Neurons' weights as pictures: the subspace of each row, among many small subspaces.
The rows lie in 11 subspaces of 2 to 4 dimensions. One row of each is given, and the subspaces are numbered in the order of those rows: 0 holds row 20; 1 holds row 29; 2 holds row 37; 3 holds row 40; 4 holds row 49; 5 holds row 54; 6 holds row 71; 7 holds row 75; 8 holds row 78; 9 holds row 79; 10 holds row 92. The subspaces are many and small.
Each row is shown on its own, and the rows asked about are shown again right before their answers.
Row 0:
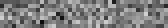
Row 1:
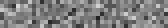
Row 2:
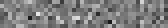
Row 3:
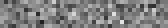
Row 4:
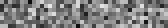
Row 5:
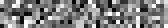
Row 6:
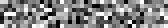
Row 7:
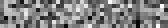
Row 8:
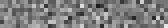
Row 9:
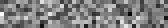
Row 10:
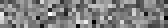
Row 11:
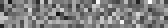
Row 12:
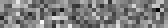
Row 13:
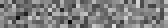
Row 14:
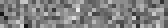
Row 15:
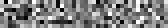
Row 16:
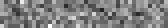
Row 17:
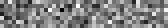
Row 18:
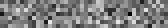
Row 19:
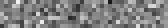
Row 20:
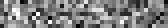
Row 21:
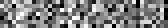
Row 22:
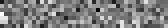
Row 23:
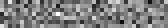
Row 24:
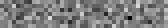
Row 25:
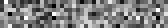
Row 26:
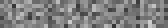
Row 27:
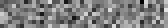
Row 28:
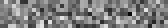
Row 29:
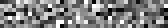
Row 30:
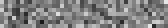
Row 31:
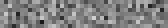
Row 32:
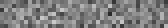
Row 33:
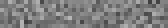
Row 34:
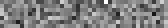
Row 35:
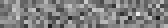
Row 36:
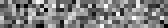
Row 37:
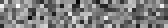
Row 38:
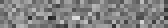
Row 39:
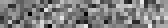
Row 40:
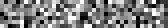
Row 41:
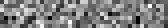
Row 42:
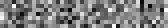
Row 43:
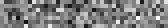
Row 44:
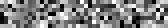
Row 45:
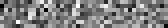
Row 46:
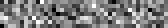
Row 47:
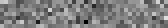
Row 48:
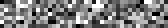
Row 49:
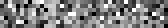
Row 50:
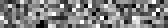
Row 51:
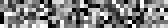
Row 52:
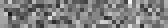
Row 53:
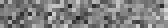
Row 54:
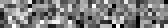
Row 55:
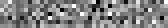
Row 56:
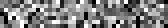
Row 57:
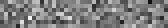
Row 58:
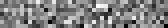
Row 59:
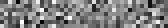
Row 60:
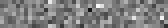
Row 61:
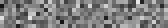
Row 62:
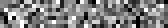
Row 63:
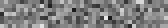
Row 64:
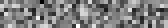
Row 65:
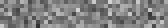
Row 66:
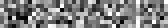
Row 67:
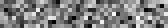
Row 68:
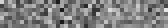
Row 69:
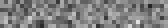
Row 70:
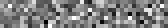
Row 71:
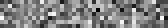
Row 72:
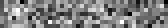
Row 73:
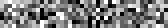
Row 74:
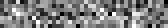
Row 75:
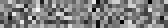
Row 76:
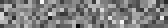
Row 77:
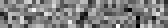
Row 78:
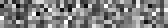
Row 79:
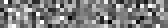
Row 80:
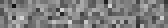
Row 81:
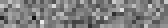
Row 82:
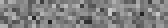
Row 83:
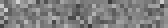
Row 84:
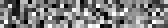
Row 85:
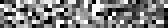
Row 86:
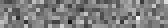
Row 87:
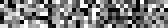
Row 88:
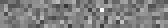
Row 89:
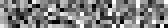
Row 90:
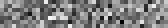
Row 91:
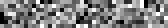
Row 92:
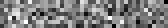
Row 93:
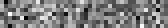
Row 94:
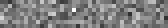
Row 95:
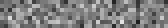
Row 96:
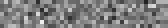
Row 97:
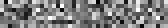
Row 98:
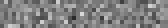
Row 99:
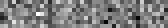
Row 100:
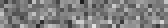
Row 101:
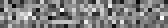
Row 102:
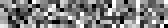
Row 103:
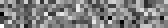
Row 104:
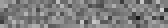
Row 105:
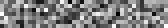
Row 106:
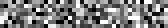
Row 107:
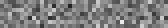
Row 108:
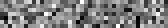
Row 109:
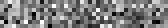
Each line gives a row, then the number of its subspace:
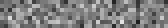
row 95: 5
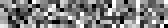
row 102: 5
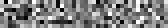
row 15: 9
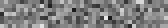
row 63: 1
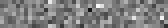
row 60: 4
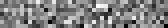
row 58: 4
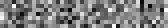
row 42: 8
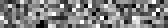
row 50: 6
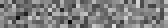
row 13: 8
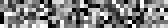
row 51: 1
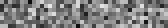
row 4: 2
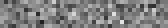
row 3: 9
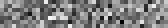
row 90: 9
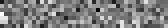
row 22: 6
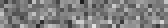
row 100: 5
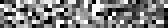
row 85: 1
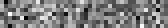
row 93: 9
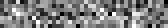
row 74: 0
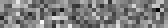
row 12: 3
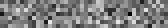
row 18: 0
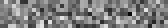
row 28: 0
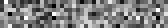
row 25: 9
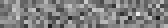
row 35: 0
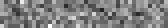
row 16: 0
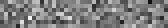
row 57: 7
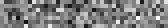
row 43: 0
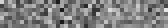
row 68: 1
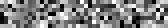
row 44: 6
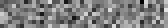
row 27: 2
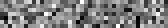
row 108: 3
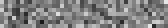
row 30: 10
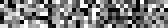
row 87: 1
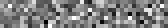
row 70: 0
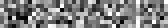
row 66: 3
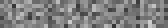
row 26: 8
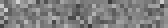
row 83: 3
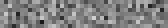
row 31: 9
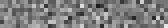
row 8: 4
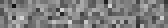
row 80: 3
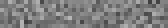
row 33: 7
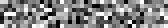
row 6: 1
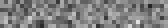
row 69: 7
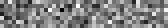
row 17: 8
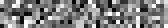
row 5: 7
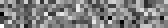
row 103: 6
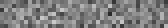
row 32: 5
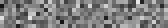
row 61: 2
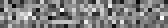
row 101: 3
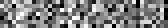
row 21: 8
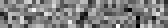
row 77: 3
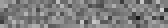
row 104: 4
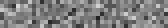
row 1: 4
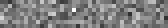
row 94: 6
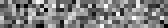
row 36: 4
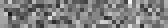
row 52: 9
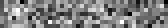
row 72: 0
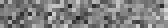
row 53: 2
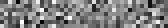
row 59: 7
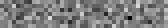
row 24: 8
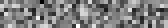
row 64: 2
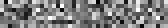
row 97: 9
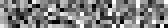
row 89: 5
